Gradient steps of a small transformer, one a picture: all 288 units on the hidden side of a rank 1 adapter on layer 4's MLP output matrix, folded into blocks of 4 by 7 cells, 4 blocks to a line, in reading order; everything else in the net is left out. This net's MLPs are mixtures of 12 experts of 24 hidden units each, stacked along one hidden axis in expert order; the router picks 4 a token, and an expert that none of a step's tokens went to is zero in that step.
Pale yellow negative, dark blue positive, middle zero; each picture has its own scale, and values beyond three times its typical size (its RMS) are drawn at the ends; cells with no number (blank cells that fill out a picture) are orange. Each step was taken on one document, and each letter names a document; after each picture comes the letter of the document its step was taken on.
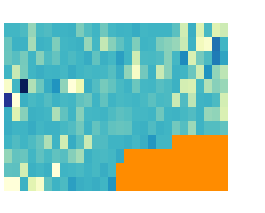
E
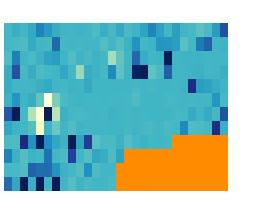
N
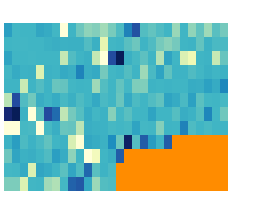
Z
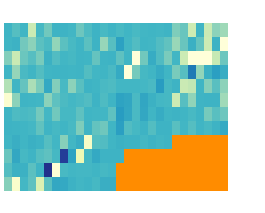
E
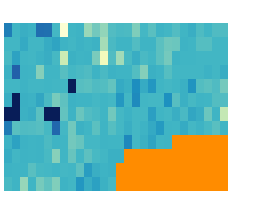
Z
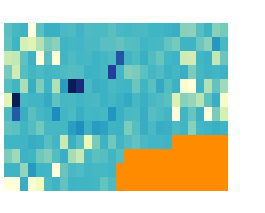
E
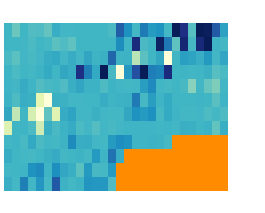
N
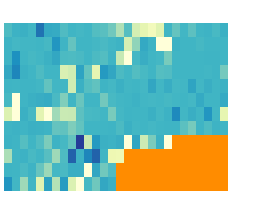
Z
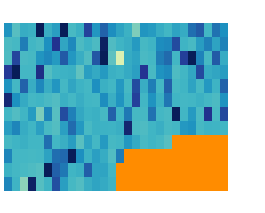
Z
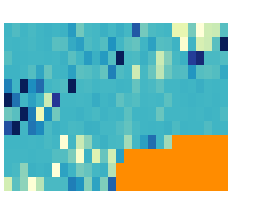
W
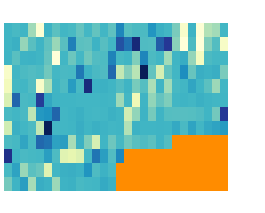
N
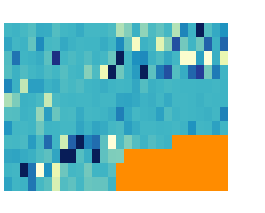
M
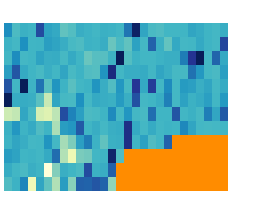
Z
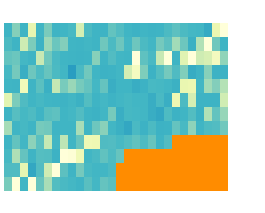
E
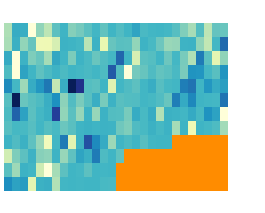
E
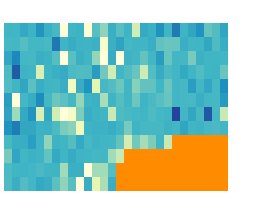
Z
